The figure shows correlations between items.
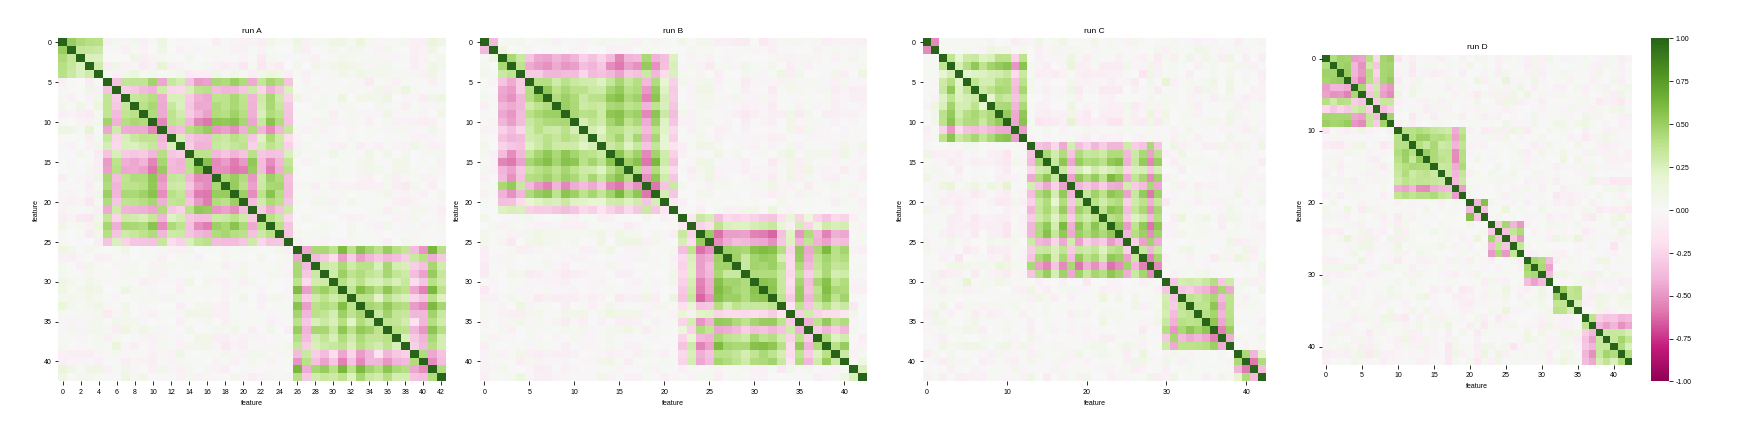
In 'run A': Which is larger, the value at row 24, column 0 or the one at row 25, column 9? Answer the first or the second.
the first
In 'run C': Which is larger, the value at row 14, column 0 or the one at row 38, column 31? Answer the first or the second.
the first
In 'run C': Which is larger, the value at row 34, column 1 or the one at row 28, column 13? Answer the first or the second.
the second
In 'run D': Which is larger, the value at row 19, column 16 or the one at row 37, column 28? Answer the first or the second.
the first
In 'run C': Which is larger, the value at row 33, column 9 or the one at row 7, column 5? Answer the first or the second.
the second
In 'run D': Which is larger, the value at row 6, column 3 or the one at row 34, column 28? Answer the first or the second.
the first
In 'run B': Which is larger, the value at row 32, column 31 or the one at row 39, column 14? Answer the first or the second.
the first
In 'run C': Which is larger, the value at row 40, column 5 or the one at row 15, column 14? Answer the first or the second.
the second
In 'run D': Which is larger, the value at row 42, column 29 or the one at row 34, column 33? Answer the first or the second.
the second
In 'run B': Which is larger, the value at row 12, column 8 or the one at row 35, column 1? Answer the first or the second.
the first
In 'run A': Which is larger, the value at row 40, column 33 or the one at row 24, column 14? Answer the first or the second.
the second
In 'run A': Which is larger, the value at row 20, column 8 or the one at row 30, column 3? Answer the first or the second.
the first
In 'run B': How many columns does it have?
43
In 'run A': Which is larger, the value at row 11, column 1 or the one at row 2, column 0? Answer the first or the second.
the second
